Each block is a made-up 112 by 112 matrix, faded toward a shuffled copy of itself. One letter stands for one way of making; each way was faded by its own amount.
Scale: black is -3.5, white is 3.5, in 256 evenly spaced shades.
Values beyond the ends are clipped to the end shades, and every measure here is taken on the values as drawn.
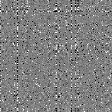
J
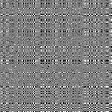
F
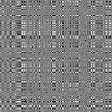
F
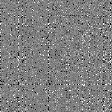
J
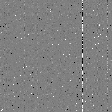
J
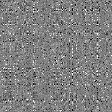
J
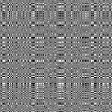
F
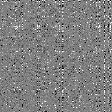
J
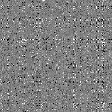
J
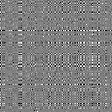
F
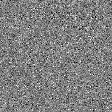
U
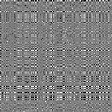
F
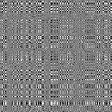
F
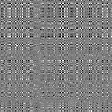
F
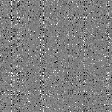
J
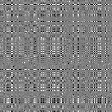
F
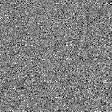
U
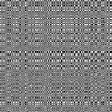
F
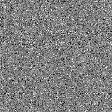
U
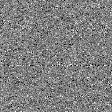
U
